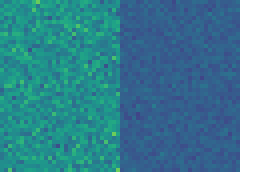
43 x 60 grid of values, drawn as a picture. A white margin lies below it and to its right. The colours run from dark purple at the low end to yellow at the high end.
It is made of 1 by 2 panels. Panel 1,1: middling, fine-grained. Panel 1,2: low, fine-grained, faint in contrast.
